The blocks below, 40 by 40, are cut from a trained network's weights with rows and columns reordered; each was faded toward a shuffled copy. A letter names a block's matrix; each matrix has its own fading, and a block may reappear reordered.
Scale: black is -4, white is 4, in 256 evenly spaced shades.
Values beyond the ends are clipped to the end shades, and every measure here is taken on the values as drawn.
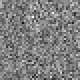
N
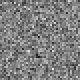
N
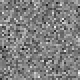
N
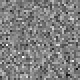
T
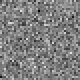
T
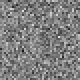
N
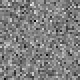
T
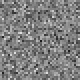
N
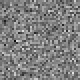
N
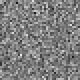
N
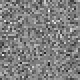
N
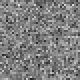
N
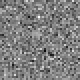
T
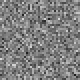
N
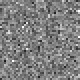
T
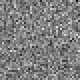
N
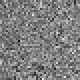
N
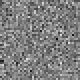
N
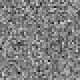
N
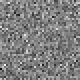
T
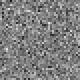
T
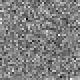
N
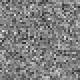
N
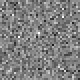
T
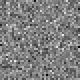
T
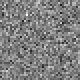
N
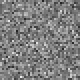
N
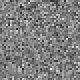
N
